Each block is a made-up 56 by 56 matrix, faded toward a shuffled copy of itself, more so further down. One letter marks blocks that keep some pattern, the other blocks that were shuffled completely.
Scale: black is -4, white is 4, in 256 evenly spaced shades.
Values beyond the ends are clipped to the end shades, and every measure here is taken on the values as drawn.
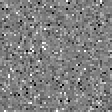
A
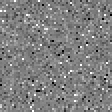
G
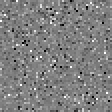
G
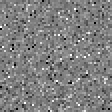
A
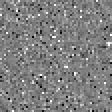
G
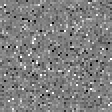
A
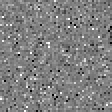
G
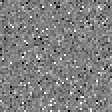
G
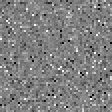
G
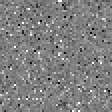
G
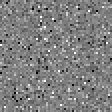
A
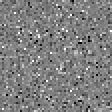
G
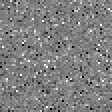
G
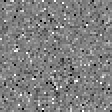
G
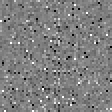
A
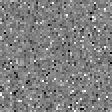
G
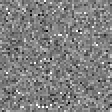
G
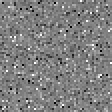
G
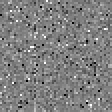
A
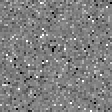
G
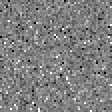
G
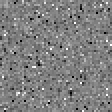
G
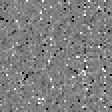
A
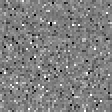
G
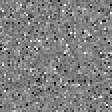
G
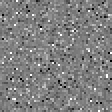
A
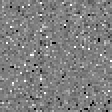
A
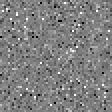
A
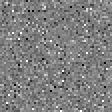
G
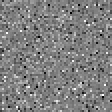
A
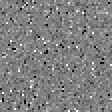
G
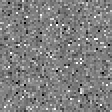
G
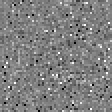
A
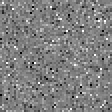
G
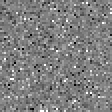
G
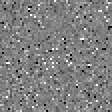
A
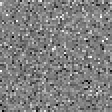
G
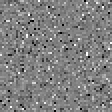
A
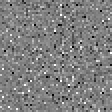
A
